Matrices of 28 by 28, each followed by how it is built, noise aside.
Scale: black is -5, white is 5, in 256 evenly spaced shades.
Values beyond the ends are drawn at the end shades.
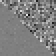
upper triangular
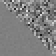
upper triangular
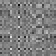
low rank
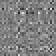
low rank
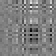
low rank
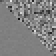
upper triangular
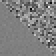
upper triangular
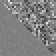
upper triangular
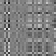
low rank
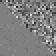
upper triangular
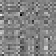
low rank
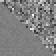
upper triangular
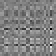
low rank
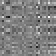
low rank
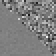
upper triangular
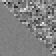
upper triangular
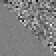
upper triangular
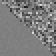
upper triangular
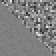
upper triangular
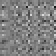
low rank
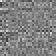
low rank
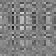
low rank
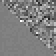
upper triangular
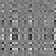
low rank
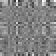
low rank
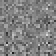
low rank
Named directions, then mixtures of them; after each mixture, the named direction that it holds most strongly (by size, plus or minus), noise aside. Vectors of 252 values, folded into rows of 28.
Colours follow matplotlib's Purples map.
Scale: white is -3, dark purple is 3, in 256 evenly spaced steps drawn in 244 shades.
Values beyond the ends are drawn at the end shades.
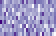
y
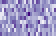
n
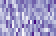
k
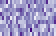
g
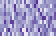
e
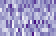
k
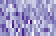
k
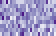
g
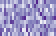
e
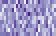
n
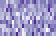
k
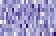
y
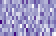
y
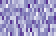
g
